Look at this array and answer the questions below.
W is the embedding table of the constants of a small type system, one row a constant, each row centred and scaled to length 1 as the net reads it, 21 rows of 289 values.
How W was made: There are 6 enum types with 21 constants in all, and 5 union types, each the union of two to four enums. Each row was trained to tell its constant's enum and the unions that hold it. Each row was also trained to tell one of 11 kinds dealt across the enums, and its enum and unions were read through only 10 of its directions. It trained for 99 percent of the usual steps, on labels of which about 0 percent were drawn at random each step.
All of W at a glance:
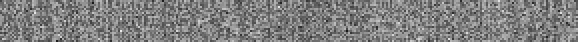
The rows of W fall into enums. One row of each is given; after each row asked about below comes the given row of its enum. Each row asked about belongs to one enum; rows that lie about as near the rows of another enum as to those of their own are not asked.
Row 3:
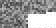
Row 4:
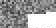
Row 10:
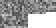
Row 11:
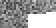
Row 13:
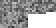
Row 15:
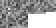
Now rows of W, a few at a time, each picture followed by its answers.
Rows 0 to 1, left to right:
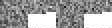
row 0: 3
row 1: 3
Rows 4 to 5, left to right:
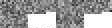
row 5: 15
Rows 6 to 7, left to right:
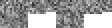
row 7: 4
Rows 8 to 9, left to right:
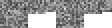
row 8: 15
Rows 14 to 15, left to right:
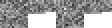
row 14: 15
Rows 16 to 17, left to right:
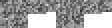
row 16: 4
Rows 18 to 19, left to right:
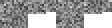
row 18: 3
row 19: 15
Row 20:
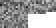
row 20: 3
